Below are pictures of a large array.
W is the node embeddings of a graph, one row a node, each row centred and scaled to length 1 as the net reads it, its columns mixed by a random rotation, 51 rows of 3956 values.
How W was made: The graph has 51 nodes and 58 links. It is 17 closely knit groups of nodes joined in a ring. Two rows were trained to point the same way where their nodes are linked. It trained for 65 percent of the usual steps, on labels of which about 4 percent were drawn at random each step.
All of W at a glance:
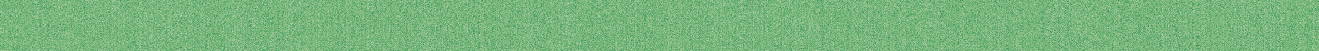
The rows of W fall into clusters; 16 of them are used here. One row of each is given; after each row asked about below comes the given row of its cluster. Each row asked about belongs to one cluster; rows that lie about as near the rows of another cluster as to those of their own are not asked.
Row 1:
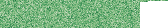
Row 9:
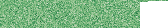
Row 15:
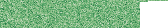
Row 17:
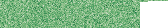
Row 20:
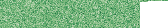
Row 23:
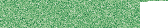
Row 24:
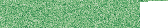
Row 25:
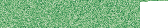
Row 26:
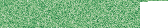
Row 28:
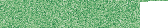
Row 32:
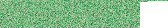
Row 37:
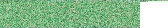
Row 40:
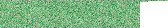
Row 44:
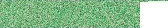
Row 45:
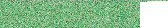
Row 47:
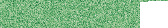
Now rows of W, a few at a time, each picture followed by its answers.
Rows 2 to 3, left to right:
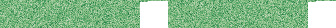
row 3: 47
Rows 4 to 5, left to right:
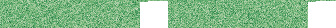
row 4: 26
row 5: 37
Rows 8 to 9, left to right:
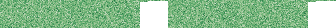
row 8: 1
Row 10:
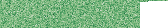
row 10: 44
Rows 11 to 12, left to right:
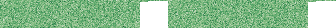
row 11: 28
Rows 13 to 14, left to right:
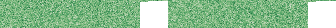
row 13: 25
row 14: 20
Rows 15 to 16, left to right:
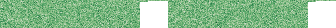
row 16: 15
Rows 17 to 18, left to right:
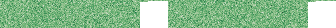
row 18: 23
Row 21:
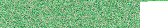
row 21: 25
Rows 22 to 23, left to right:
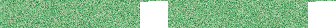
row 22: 47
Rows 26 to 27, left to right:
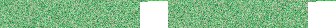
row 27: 9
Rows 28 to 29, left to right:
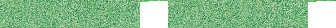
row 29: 9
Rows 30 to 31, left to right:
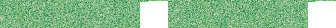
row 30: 24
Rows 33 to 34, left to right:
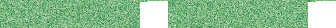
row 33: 15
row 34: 26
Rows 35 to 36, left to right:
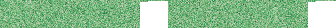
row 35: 20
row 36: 45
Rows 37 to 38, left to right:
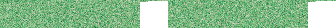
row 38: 23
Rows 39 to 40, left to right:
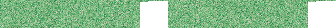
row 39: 28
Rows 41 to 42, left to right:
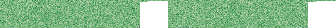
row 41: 17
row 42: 44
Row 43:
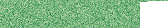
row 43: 32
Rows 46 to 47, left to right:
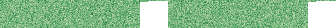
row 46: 40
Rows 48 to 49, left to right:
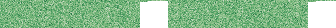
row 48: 45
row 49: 37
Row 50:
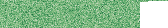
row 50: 24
